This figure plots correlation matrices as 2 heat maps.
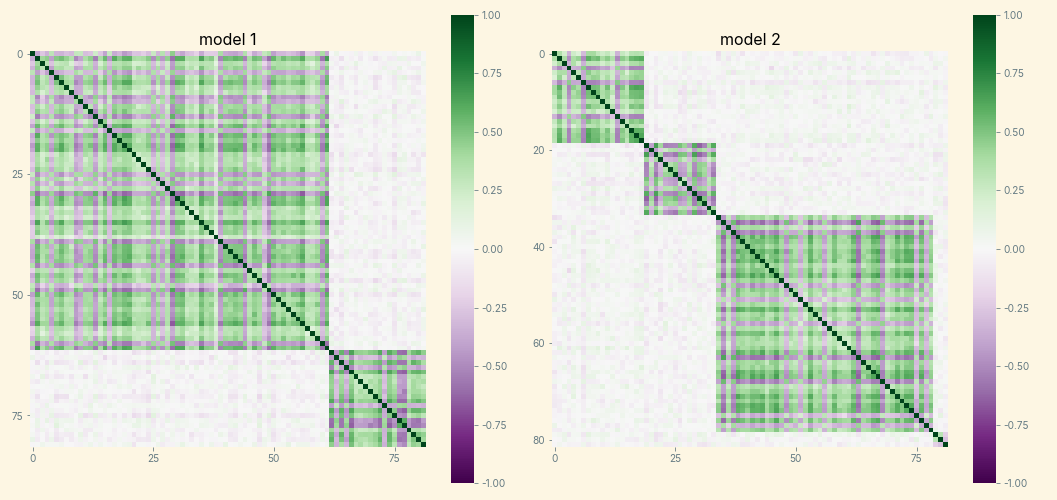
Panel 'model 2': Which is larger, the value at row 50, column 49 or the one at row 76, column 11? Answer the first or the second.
the first
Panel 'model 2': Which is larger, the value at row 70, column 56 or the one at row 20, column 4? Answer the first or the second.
the second
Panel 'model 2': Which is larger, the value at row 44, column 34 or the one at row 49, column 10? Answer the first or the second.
the first
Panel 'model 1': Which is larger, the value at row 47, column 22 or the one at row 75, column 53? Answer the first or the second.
the first
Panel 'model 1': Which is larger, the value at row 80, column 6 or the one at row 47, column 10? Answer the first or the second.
the first
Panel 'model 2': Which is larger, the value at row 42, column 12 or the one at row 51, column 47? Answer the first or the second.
the first
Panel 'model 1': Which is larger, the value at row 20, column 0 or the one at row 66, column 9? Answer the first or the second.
the second
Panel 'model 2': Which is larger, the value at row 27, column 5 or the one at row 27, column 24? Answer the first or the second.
the first
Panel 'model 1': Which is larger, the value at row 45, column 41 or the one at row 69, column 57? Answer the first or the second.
the first
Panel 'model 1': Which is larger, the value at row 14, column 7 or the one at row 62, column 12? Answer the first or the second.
the first
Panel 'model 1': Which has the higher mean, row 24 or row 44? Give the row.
24
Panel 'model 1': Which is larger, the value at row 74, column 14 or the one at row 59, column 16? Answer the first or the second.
the first
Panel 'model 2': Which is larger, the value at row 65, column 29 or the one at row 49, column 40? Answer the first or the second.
the second
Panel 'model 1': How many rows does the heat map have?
82
